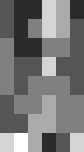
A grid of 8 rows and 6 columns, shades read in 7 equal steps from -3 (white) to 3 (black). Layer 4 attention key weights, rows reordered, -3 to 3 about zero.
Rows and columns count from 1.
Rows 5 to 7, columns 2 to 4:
1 0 0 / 0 0 -1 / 1 -1 -1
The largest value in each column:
1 2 2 2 1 2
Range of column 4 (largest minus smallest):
4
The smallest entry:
-3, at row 8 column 2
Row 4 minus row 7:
-1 0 2 -1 1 1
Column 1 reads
1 1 0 0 0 1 1 -2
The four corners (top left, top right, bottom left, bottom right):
1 2 -2 -2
